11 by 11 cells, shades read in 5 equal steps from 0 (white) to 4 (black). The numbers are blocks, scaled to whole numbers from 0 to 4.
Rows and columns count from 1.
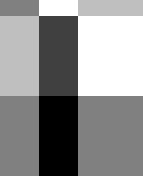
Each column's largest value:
2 2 2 4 4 4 2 2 2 2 2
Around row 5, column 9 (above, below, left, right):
0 0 0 0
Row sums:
11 12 12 12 12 12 28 28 28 28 28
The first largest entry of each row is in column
1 4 4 4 4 4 4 4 4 4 4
